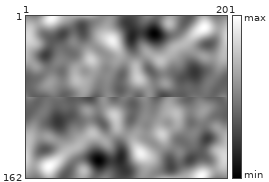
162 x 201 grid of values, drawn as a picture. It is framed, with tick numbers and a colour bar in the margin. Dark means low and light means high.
Symmetry: a half turn. Average level on the scale: 50%. Lone odd cells: none. Odd rows or columns: none. Slope: none.
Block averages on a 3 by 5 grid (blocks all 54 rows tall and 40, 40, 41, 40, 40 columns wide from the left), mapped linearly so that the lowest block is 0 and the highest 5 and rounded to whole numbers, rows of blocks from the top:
3 3 2 2 5
0 2 3 2 0
5 2 2 3 3
